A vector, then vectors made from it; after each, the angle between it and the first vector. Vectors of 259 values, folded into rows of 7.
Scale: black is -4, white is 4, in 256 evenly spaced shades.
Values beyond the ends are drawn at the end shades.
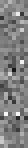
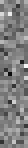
partly opposed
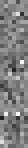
nearly parallel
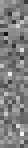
partly aligned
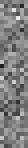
partly opposed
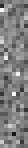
orthogonal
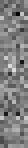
nearly opposite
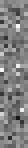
orthogonal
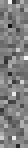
orthogonal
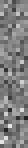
partly aligned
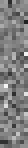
partly opposed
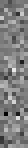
nearly opposite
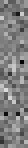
nearly opposite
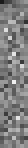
partly opposed
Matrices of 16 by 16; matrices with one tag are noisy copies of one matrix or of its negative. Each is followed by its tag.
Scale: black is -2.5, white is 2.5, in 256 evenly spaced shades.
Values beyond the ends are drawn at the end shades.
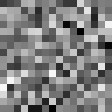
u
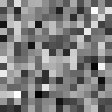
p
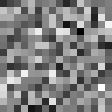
u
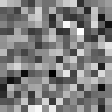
u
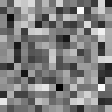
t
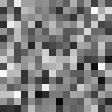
p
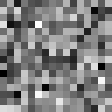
p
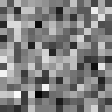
p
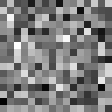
t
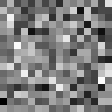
t
